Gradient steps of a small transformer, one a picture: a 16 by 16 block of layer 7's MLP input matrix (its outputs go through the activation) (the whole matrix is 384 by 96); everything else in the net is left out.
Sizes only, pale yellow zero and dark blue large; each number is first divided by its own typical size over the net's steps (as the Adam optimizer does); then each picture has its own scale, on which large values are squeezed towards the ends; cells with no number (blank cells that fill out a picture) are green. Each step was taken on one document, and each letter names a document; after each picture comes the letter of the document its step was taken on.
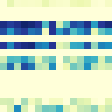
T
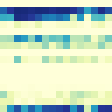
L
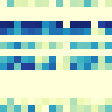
T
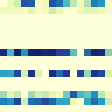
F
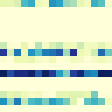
F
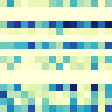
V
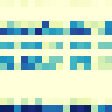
T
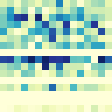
L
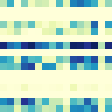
V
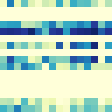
T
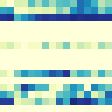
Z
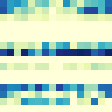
Z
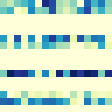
F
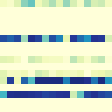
F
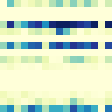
V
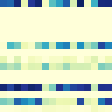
Z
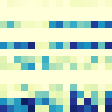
V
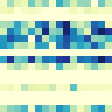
L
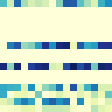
Z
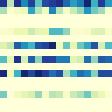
F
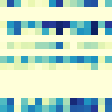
V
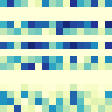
V
